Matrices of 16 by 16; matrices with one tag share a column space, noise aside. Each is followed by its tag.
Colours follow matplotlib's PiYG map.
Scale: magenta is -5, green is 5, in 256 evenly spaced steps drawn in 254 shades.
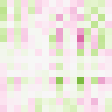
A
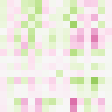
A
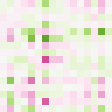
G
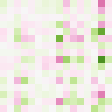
G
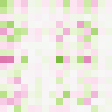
G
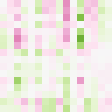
A
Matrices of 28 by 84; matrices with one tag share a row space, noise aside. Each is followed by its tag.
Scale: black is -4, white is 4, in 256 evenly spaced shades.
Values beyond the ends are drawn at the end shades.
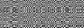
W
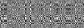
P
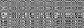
P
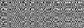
P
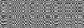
P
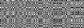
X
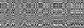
X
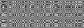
P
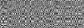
P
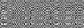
P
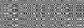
W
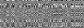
X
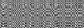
P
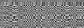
W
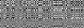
X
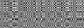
W
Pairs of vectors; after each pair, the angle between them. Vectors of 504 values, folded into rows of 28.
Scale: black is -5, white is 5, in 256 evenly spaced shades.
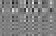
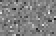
orthogonal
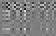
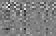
nearly opposite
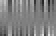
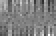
nearly parallel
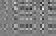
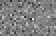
orthogonal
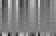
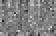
partly aligned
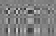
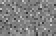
orthogonal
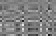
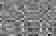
nearly parallel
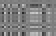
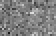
partly aligned
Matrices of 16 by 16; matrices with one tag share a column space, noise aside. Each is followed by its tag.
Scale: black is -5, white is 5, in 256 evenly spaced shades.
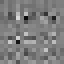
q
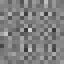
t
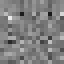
q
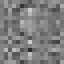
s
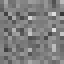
t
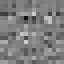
q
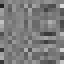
s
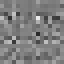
q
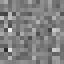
t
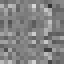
s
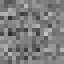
t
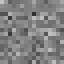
t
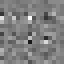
q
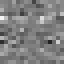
q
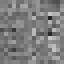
t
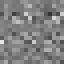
q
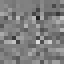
q
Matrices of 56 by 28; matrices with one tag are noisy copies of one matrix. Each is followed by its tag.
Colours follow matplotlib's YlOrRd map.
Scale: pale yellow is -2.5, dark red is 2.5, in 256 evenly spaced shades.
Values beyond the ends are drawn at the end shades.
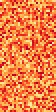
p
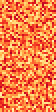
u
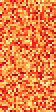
p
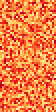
u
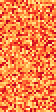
p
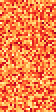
p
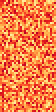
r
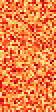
u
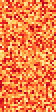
u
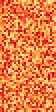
r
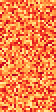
p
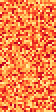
p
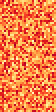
r
